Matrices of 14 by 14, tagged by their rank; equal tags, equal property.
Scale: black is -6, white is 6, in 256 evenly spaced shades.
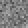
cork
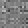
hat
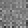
hat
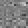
hat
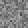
cork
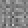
hat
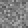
cork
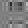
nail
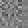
hat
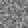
cork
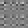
nail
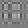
nail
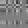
nail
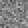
cork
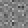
hat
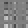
nail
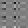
nail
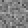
cork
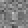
hat
